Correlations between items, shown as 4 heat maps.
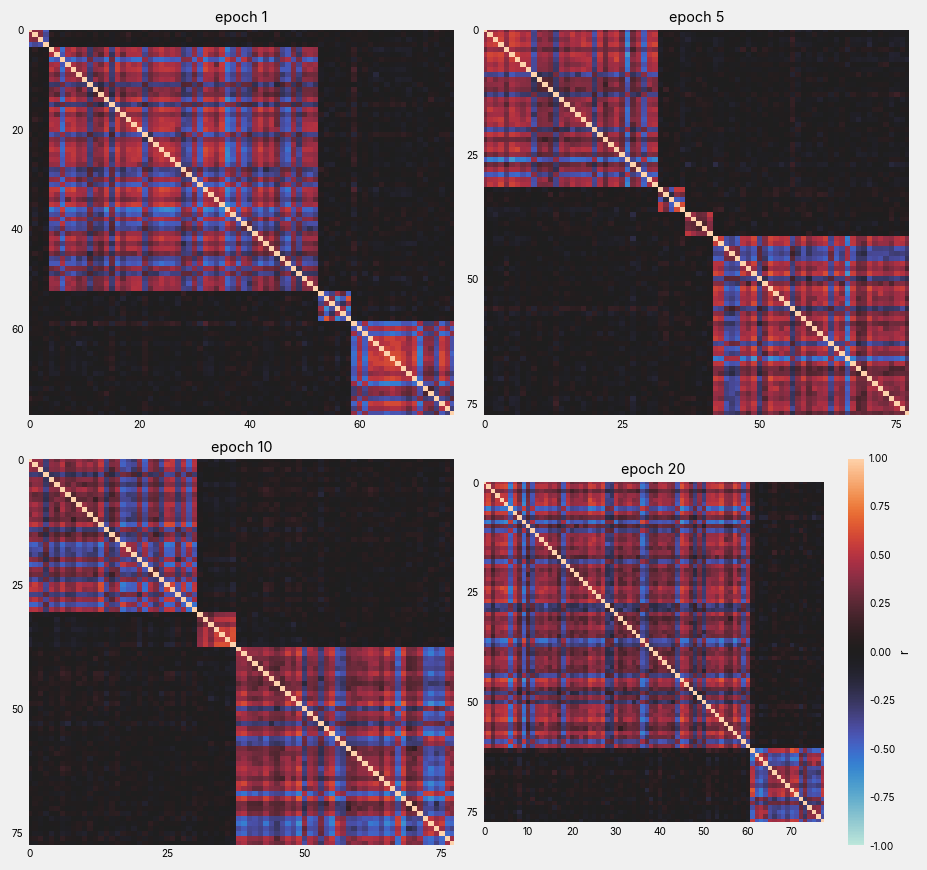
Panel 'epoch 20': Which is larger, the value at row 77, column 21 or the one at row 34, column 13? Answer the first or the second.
the second
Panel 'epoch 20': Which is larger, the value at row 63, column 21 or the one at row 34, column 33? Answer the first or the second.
the second
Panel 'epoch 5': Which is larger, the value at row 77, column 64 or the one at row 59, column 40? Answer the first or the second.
the first
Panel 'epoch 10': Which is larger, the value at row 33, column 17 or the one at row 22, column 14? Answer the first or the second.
the first
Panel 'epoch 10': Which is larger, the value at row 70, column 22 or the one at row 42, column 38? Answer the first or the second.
the second
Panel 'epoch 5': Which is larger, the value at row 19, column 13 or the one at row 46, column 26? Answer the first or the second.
the second
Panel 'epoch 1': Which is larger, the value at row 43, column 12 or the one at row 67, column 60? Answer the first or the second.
the second
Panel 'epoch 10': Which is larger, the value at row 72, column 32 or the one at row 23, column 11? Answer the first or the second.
the second
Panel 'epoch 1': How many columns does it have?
78
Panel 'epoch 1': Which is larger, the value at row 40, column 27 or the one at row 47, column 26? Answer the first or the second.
the first
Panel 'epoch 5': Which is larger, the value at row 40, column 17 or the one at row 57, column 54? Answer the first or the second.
the second
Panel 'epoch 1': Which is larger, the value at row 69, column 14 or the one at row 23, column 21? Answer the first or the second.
the first
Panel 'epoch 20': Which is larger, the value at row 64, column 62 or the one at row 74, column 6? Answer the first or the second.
the first
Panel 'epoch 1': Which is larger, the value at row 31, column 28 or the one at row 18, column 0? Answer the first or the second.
the first
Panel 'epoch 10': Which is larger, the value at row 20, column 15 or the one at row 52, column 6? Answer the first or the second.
the first
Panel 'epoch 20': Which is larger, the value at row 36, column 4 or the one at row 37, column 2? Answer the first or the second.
the second
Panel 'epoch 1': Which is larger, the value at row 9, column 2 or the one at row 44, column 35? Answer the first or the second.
the second
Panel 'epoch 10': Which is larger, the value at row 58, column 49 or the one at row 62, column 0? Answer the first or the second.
the first
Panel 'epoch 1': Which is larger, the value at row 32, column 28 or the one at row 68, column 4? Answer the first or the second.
the second
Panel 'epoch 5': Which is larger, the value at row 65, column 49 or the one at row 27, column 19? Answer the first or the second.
the first
